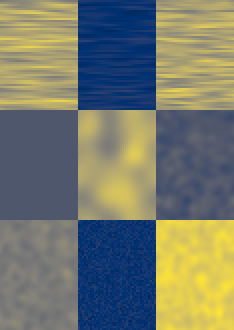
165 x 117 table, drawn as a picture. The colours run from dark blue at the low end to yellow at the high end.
It is made of 3 by 3 panels. Panel 1,1: high, streaked across. Panel 1,2: very low, streaked across, faint in contrast. Panel 1,3: high, streaked across. Panel 2,1: low, flat. Panel 2,2: high, smooth. Panel 2,3: low, blotchy, faint in contrast. Panel 3,1: middling, blotchy, faint in contrast. Panel 3,2: very low, fine-grained, faint in contrast. Panel 3,3: very high, blotchy, faint in contrast.
